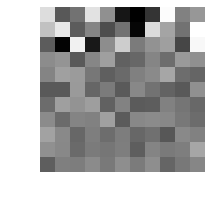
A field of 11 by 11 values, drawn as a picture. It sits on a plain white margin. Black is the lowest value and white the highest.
Seam: horizontal, 30% of the way down, the bottom part calmer. Roughest part: top left. Ninth with the highest average: top right. Slope: none.
